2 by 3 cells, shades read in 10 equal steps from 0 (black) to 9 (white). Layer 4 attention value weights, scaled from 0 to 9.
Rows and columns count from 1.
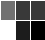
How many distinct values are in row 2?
3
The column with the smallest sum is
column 3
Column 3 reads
2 0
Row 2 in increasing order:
0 1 9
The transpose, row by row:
4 9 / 2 1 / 2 0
